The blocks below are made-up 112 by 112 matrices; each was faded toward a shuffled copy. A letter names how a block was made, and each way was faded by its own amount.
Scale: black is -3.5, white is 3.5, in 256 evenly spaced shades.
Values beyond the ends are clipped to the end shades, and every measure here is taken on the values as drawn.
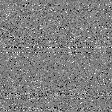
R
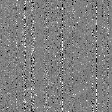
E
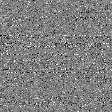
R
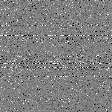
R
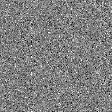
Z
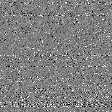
R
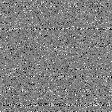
R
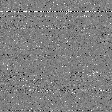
R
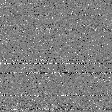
R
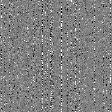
E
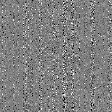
E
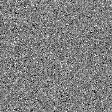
Z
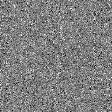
Z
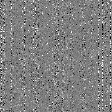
E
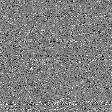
R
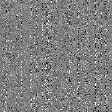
E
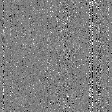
E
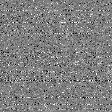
R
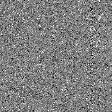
Z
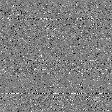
R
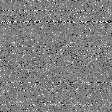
R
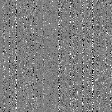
E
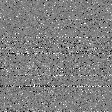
R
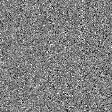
Z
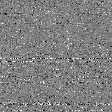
R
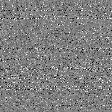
R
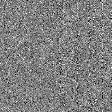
Z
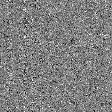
Z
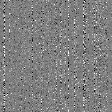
E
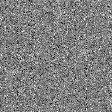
Z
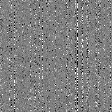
E
